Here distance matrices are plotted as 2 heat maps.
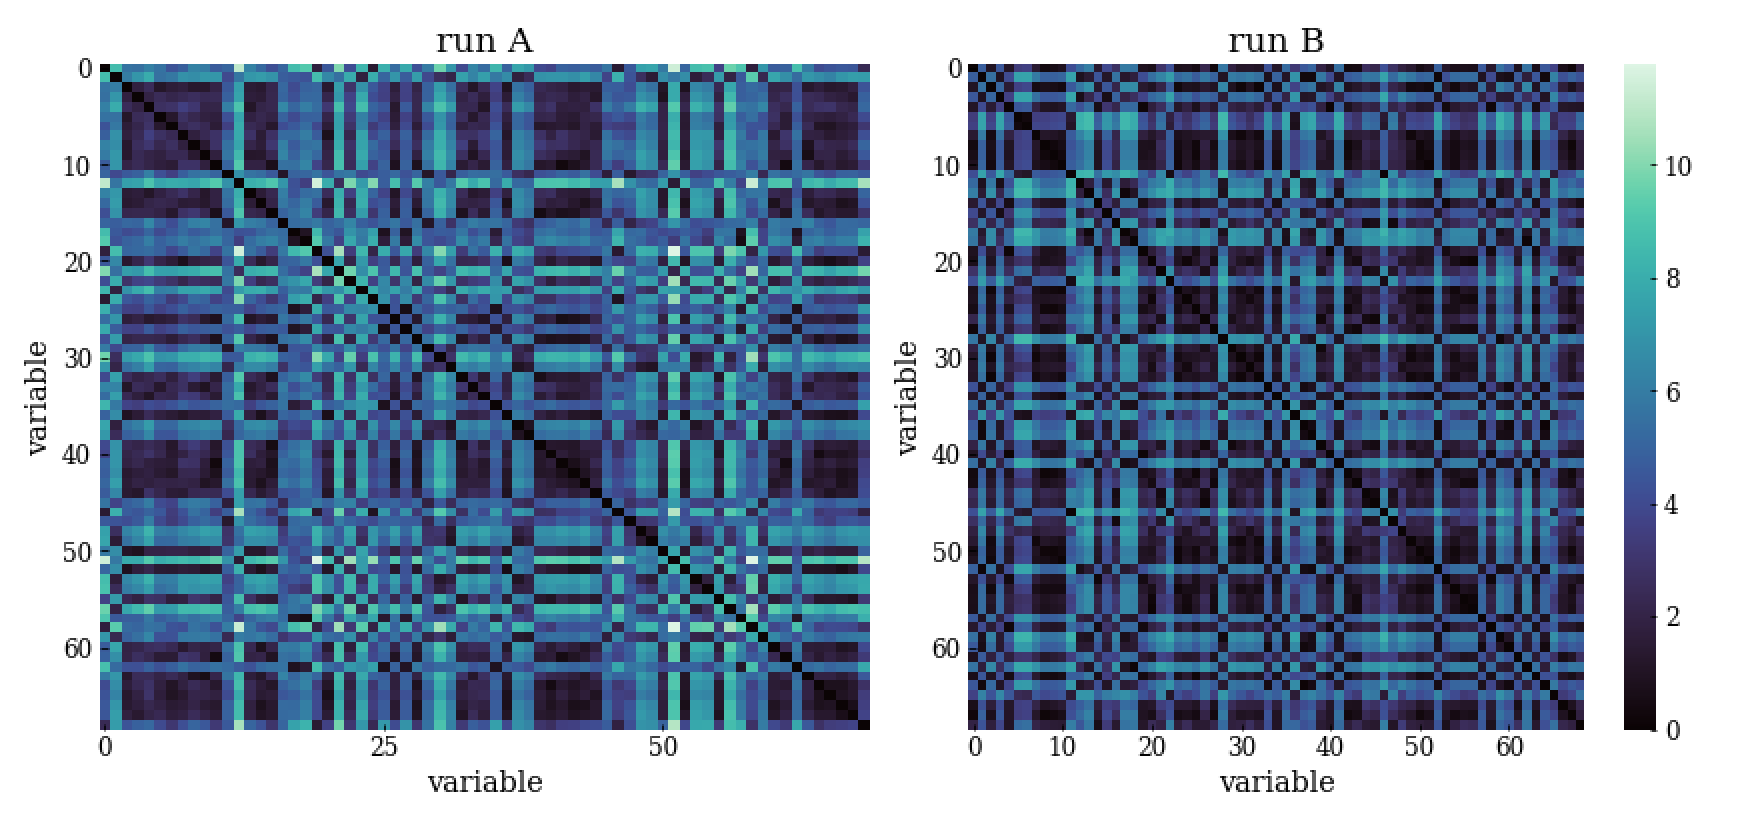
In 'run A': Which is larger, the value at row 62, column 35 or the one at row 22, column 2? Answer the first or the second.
the second
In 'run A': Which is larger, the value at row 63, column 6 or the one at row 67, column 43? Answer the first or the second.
the first
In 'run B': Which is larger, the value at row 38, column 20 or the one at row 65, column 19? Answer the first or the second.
the first
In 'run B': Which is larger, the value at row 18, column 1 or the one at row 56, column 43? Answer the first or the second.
the first
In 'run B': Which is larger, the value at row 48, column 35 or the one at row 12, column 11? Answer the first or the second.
the second
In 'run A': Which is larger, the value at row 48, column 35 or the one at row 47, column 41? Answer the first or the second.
the first
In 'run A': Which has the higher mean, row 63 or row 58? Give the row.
58
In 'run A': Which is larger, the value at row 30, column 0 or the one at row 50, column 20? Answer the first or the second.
the first
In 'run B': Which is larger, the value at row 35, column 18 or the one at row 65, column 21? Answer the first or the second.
the second
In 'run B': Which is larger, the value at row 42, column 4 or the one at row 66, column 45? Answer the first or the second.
the second
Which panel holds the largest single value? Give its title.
run A
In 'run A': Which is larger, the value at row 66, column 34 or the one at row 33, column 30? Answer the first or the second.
the second
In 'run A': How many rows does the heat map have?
69
